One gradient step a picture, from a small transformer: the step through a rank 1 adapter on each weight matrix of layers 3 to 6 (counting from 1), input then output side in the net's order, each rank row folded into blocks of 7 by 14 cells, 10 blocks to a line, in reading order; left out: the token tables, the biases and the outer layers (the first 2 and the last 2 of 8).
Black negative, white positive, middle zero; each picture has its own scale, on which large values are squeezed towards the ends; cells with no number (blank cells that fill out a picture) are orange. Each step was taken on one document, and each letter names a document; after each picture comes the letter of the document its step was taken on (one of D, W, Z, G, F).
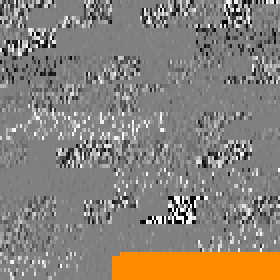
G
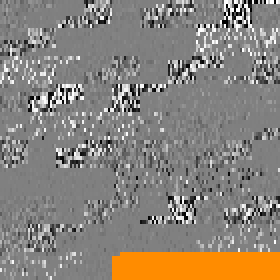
G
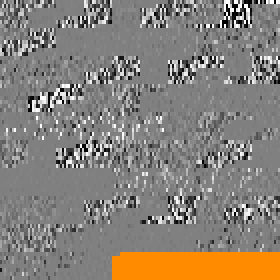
G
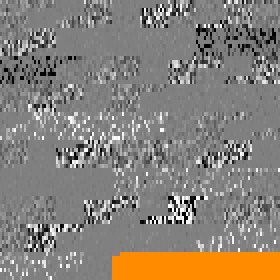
G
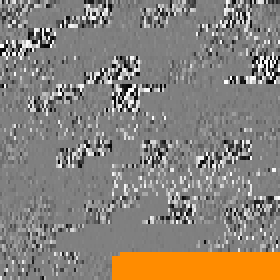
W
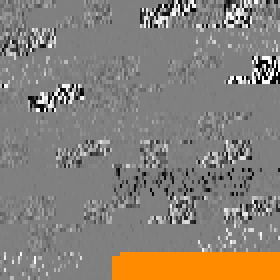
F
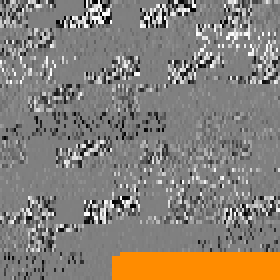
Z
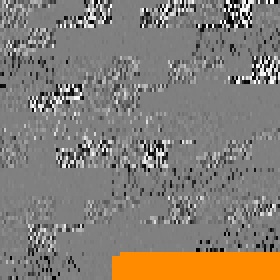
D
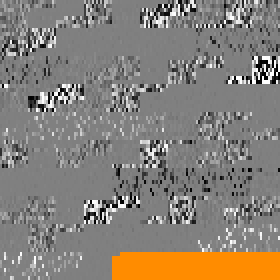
F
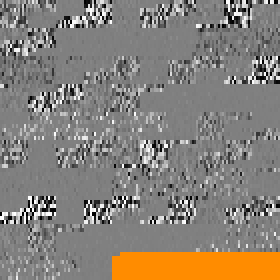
D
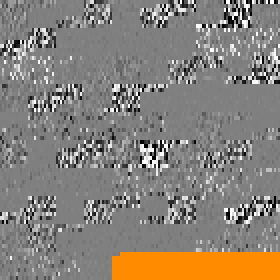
D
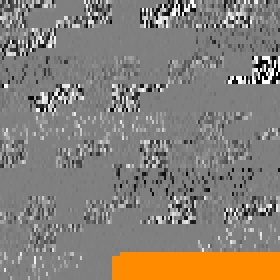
F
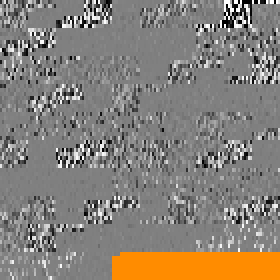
G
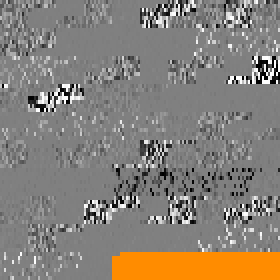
F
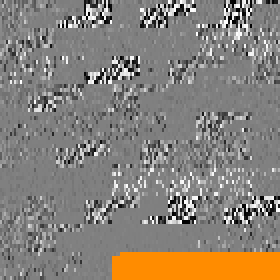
W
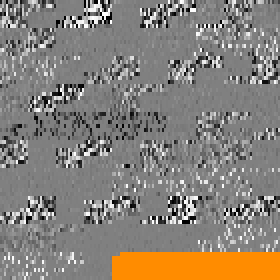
Z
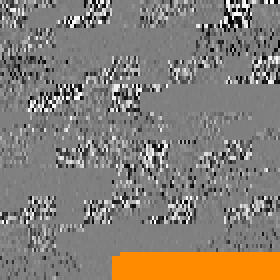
D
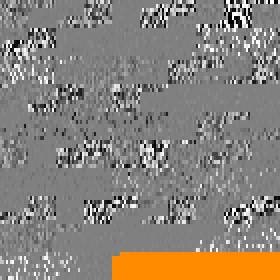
D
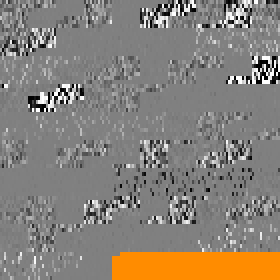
F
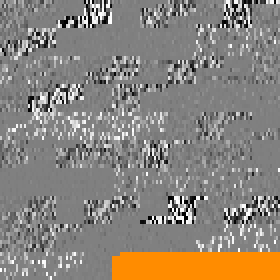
G
